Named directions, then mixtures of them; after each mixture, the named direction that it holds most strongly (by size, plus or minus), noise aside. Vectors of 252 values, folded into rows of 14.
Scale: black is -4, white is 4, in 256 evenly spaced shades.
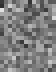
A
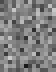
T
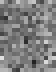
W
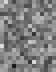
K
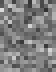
A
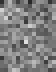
W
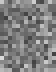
W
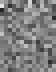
A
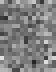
W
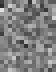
A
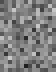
T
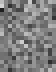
A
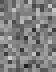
T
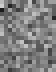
A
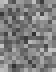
K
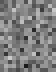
T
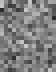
A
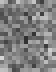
W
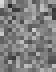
A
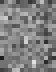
W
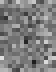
W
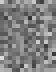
W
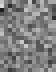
A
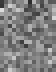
A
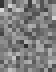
A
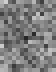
K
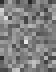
W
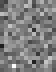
K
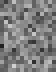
K
